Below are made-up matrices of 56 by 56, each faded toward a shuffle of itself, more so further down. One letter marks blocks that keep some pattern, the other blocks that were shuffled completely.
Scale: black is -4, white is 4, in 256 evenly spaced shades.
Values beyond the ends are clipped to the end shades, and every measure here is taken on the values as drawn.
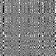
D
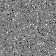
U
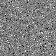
U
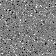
U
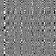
D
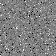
U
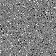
U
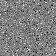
U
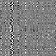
D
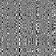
D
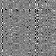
D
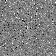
U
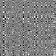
D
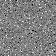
U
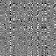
D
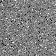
U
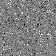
U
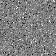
U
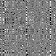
D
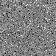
U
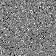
U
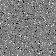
U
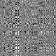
D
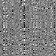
D
